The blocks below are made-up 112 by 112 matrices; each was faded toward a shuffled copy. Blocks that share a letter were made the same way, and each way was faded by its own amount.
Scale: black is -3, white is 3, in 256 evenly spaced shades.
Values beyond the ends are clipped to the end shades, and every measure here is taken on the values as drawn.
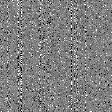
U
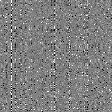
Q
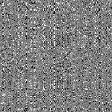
Q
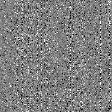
U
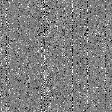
U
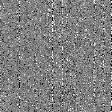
U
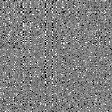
Q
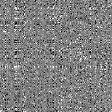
Q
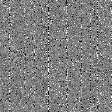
U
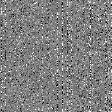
U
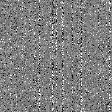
U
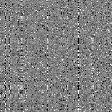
Q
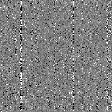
Q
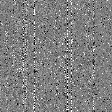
U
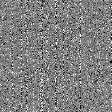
U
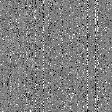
U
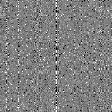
Q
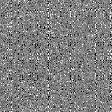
Q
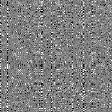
Q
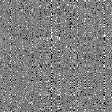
Q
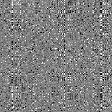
Q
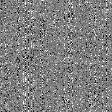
U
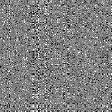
Q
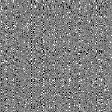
Q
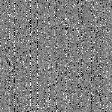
U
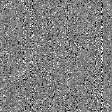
U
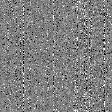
U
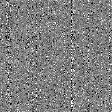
U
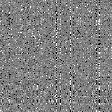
Q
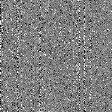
U
